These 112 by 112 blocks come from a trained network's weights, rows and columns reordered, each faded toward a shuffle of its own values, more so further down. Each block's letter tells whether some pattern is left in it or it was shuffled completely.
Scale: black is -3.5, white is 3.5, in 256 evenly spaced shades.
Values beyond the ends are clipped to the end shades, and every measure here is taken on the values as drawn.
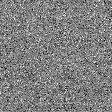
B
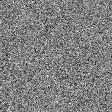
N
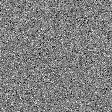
N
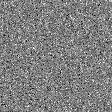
N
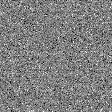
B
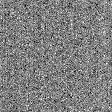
B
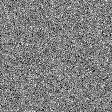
B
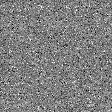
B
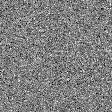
N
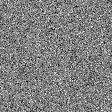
N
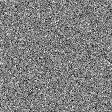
N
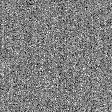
B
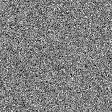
B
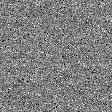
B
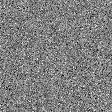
N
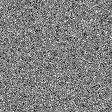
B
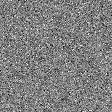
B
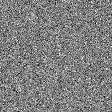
N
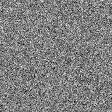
B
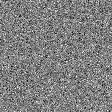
N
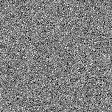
N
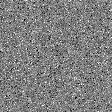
N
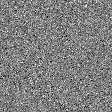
N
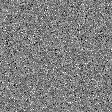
N
